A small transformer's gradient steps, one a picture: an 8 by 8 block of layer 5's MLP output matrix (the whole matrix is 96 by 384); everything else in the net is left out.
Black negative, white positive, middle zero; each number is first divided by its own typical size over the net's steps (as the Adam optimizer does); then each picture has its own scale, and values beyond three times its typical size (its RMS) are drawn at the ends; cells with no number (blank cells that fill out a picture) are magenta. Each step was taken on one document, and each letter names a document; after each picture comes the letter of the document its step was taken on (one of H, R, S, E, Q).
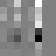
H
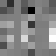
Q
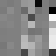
Q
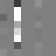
H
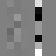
H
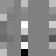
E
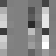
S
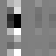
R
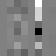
H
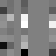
E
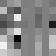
R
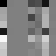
S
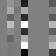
E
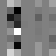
R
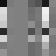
S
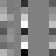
E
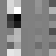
R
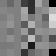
Q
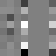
E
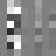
R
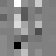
H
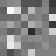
Q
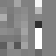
H
